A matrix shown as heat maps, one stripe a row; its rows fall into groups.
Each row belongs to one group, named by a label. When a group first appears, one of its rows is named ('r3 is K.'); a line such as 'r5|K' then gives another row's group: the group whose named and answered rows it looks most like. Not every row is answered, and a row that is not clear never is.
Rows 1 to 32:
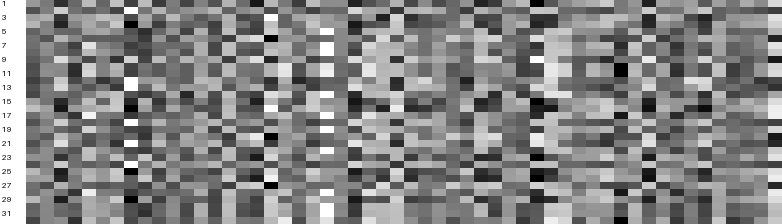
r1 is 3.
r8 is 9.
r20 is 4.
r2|4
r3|3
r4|3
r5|9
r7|9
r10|9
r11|9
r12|4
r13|4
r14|9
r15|3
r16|3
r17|9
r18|4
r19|9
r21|4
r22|9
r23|3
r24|4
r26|3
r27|4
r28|9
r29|3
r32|9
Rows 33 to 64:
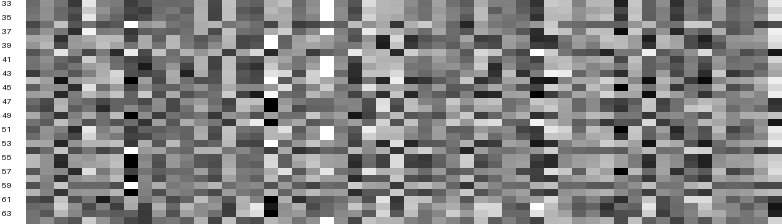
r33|9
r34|9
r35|9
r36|4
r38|3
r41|9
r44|3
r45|9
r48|4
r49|3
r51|9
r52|9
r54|4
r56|3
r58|3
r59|4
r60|3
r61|4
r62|4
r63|4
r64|9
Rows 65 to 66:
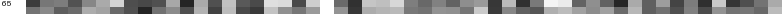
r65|9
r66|9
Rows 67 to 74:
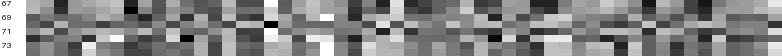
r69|9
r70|4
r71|3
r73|9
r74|9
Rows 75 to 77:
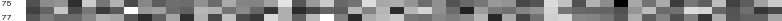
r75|9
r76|4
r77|9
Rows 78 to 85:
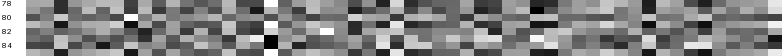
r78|3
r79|3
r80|4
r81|3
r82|9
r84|4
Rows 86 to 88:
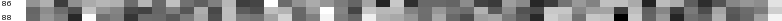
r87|9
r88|9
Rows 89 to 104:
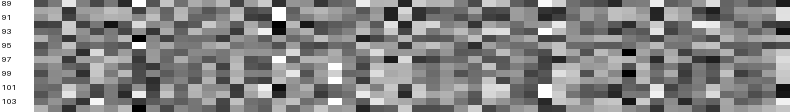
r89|4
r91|3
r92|4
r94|3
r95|4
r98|9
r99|9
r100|9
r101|4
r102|4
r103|9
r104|3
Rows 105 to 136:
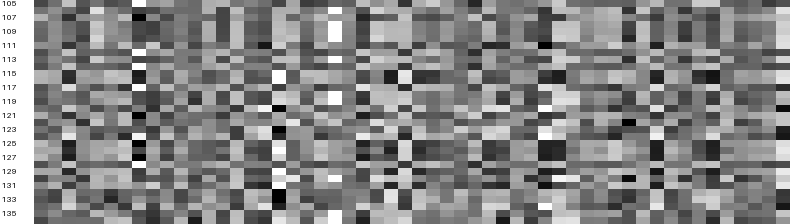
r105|4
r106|9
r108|9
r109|9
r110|9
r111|3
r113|9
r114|4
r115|3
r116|3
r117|4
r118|9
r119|9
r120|4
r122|9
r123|4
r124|4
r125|3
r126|3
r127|3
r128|4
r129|3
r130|9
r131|3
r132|4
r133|4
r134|4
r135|9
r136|9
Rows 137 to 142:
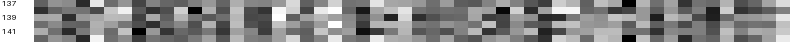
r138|9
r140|9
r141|3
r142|9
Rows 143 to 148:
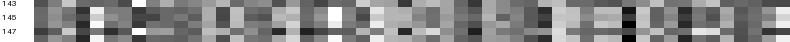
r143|4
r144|9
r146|9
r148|9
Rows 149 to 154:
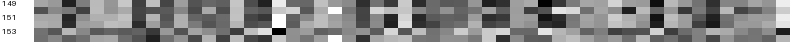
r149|3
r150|9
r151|3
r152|3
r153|4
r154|9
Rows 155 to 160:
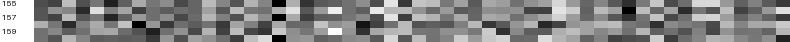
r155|4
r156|9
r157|4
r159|9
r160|4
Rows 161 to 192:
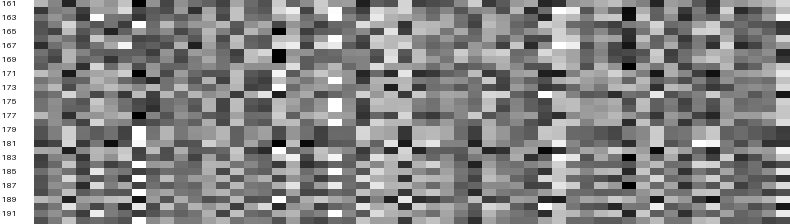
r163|9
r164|4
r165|4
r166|9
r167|9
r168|4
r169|4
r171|3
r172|9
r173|3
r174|4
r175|9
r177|3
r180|4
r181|4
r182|3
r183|9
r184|4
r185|9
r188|4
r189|3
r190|4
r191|9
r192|4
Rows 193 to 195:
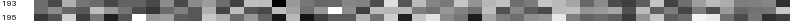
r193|4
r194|9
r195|4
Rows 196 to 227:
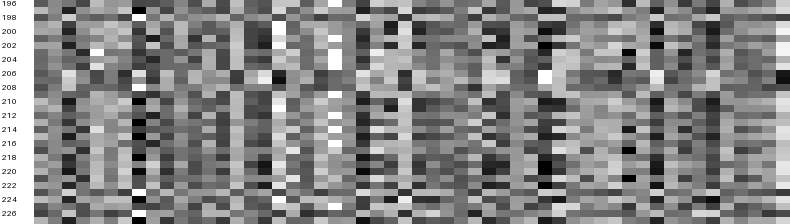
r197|3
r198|4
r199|3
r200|3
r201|9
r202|3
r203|9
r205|9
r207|4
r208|4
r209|9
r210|3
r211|3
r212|9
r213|3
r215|3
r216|9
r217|9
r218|3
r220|3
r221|9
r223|4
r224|3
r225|9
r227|3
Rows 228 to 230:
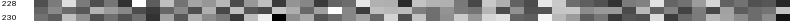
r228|4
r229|9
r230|4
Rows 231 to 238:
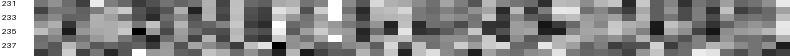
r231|9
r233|9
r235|3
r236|9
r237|4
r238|4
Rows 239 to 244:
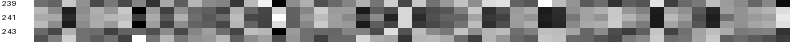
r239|4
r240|3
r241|3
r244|4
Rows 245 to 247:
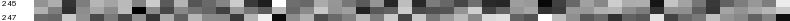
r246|3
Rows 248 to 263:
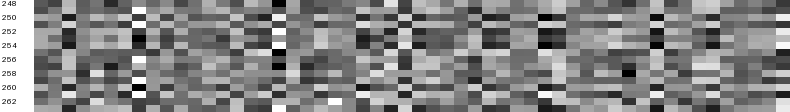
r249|4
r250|3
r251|4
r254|3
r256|4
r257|4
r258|9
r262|9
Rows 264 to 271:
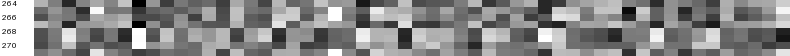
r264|3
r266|9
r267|3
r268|4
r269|4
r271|9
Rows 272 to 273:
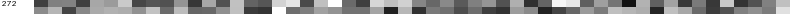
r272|9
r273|3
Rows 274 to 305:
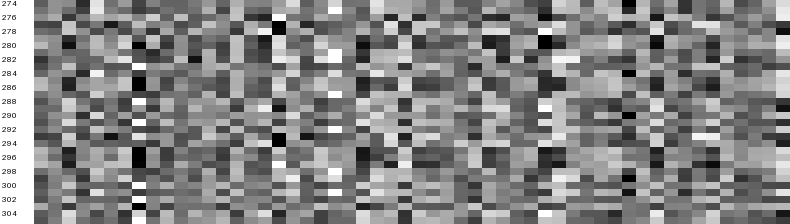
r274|9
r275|9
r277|4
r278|4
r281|9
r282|9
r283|4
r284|9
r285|3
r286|3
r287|9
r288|4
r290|9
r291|4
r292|9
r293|4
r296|3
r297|3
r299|9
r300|4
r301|9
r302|4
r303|3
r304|4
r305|4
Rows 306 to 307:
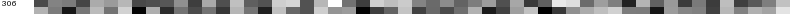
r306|9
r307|3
